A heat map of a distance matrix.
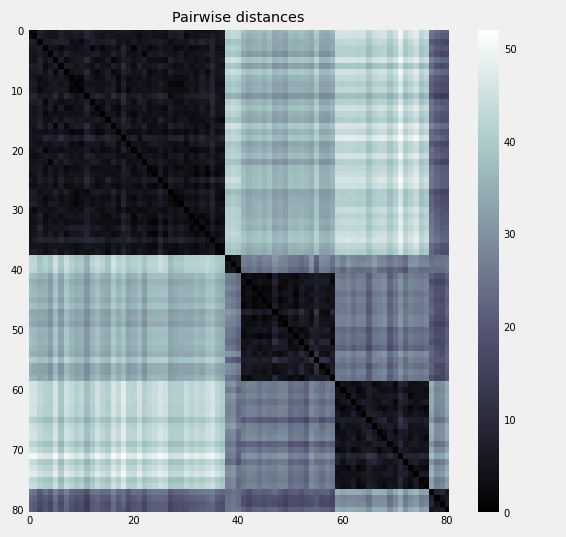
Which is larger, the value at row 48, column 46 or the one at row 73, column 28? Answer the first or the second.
the second
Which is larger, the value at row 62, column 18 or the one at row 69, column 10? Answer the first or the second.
the first
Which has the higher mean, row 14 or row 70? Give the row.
70
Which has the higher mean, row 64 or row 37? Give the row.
64
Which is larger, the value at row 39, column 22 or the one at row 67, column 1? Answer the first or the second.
the second
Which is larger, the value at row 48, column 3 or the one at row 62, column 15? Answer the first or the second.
the second
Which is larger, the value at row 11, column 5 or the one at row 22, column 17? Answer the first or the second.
the first
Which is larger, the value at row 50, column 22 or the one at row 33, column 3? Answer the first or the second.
the first
